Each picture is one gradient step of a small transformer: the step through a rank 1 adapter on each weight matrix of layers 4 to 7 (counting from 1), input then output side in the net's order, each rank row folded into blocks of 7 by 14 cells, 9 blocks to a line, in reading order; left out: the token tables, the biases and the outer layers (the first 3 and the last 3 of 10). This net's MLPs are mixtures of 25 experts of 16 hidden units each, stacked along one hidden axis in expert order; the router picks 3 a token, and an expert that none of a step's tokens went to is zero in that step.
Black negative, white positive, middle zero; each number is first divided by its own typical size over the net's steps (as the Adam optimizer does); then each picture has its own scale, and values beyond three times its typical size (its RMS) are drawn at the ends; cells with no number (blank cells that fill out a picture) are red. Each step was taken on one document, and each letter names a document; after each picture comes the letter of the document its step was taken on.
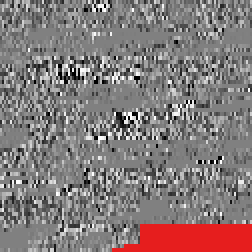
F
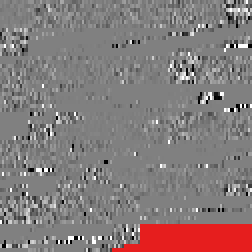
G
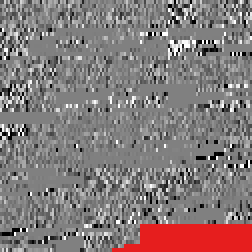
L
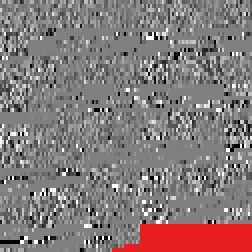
L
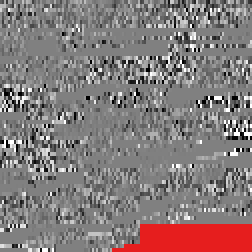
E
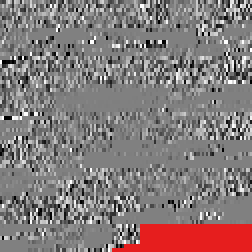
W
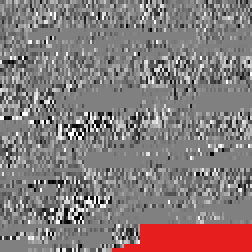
W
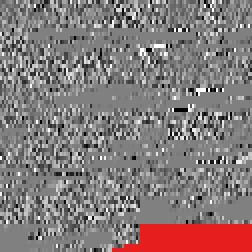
F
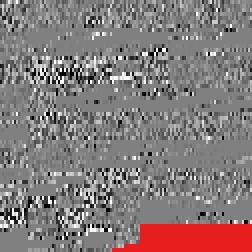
F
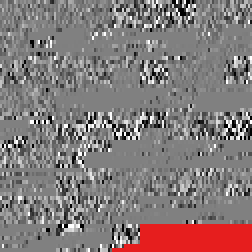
W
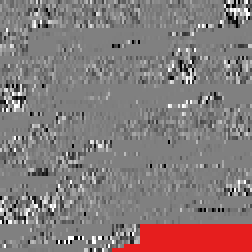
G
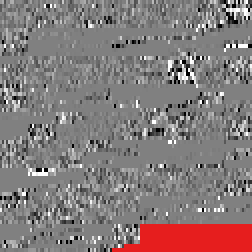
G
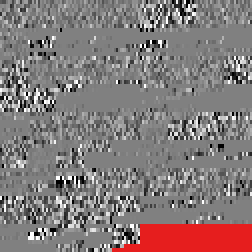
W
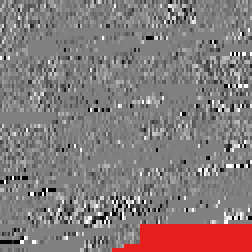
L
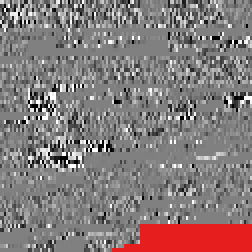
E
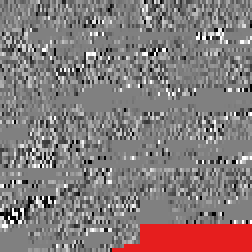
F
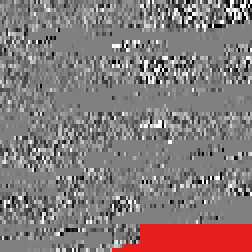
W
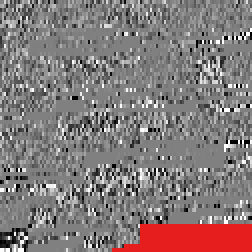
L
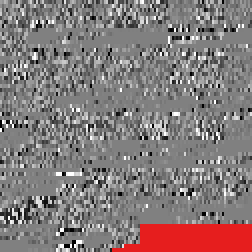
F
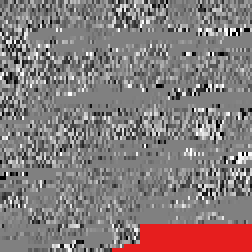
F
